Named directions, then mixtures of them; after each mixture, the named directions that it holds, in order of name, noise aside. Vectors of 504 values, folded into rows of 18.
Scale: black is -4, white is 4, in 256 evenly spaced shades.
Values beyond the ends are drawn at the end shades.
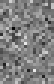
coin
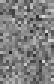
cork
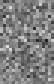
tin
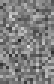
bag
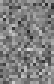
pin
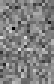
coin, pin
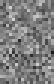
bag, tin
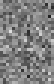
pin, tin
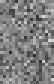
cork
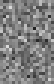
tin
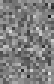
pin, tin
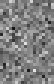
coin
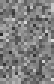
coin, cork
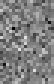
coin, pin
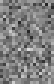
pin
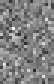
coin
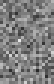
bag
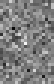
coin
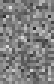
tin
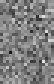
cork
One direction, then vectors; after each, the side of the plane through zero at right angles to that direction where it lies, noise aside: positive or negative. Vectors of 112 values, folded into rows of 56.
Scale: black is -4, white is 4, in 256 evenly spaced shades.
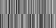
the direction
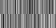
negative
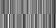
negative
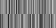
positive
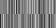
positive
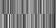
negative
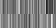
negative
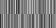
positive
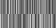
negative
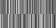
negative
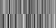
positive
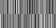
negative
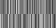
negative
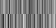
positive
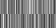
positive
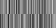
positive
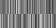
negative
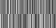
negative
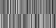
negative
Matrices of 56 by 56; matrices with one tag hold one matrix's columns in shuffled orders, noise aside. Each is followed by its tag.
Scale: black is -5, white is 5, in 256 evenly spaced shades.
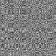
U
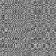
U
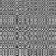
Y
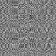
U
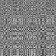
Y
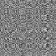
U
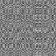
U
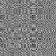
U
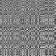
Y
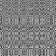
Y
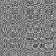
U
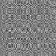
U
